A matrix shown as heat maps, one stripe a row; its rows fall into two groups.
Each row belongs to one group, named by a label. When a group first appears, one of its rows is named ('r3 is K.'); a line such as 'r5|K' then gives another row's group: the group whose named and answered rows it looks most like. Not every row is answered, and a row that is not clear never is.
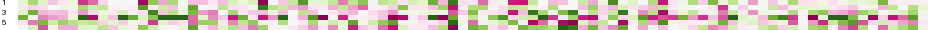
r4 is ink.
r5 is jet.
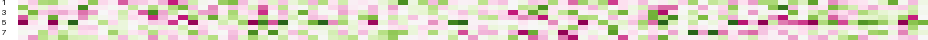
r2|ink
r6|ink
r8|jet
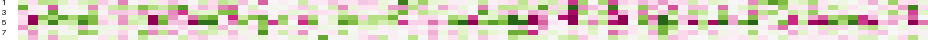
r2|ink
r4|jet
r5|jet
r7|jet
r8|ink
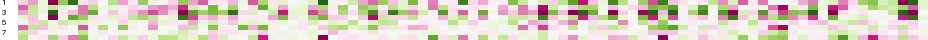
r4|ink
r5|jet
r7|ink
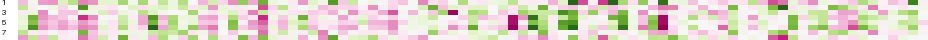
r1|ink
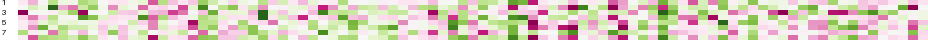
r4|jet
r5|jet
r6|jet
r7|ink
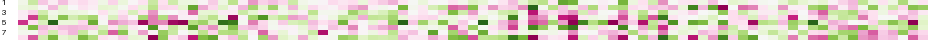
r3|jet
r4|jet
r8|jet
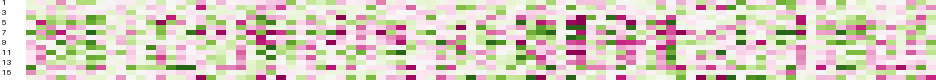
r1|ink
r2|jet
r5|jet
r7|ink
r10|jet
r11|jet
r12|jet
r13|jet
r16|jet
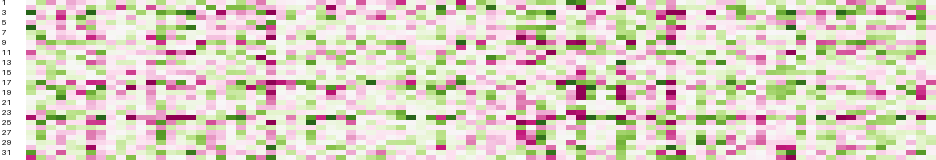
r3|ink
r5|ink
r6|ink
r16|jet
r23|jet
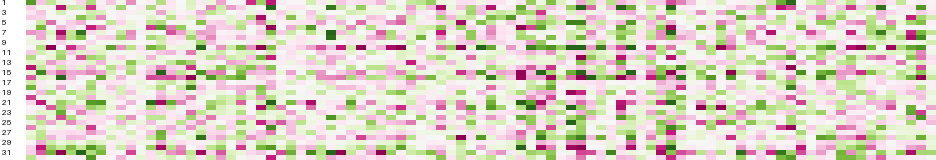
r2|ink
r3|jet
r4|ink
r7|ink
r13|ink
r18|ink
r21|jet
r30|jet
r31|ink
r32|ink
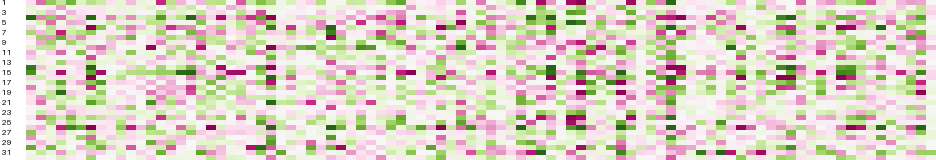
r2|ink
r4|ink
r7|ink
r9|jet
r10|jet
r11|ink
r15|ink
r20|jet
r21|jet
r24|jet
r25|jet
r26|ink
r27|ink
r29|jet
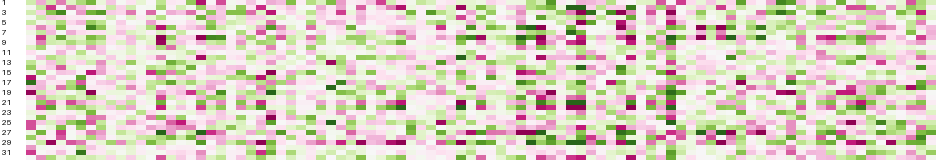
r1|ink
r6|jet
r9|jet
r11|ink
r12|jet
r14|ink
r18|ink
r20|jet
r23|ink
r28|ink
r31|ink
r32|jet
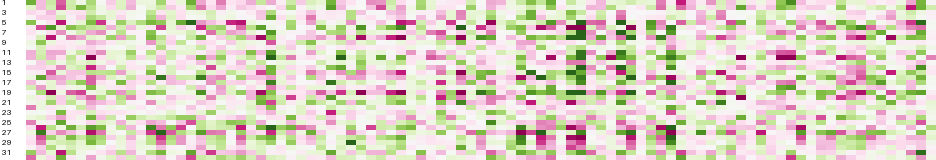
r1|ink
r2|ink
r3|jet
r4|jet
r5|ink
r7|ink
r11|ink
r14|ink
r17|ink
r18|ink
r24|ink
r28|jet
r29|jet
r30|jet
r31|ink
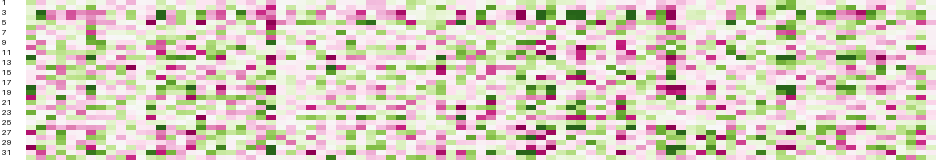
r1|ink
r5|jet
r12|ink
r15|ink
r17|ink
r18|ink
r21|ink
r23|ink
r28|jet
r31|jet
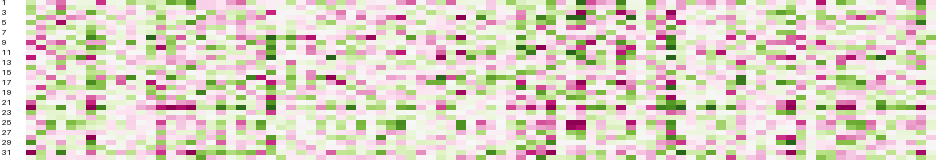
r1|ink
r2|ink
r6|jet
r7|ink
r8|jet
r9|ink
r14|ink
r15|jet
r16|ink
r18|jet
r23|ink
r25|jet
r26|jet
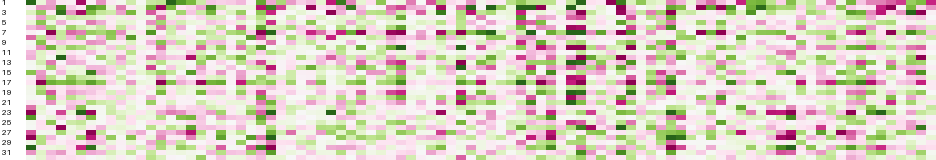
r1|ink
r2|jet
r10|jet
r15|ink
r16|jet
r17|jet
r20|jet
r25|jet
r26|ink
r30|ink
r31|ink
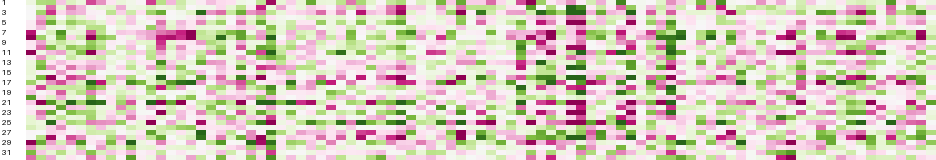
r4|jet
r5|jet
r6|jet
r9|jet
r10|jet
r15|ink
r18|jet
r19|ink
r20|ink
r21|jet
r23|jet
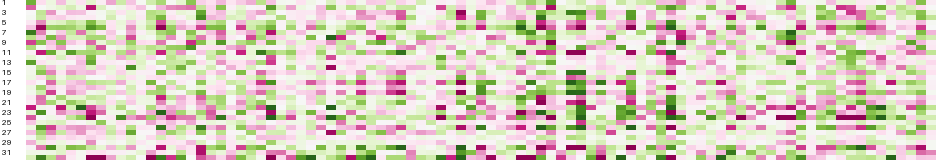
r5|jet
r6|jet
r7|ink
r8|ink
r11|jet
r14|ink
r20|jet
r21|jet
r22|ink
